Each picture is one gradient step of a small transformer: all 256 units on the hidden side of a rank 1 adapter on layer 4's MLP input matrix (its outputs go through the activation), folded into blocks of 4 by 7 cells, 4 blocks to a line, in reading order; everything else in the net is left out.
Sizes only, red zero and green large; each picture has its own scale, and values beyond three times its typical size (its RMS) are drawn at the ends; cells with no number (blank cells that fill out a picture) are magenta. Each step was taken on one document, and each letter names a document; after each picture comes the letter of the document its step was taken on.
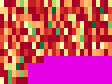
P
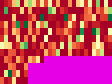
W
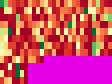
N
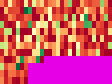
N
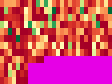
N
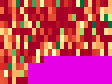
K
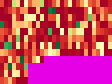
K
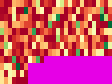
P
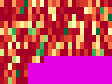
W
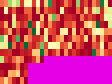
N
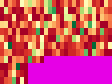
N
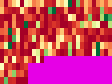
K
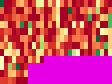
P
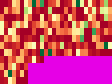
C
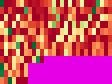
P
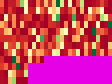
P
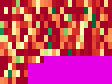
W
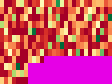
P
